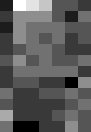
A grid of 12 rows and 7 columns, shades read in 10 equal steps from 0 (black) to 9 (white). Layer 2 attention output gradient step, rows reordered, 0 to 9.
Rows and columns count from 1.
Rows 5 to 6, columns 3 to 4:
4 4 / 3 4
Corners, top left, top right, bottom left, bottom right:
1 2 4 3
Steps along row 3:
up down same same down same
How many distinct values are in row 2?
5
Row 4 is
2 5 4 3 4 2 3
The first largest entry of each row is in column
2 2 2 2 3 2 2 7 1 7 1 6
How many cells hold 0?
3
